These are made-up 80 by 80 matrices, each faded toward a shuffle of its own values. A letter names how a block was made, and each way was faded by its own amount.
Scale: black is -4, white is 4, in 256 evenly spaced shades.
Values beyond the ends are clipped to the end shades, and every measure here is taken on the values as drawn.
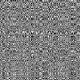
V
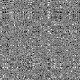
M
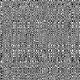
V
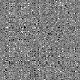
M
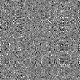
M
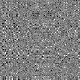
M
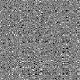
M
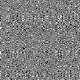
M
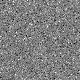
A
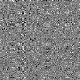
M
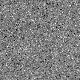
A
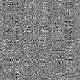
M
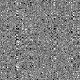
M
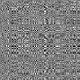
V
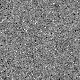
A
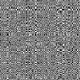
V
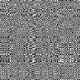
V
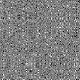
M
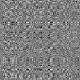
V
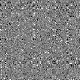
M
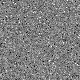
A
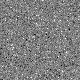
A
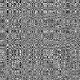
V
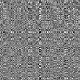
V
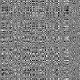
V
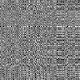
V
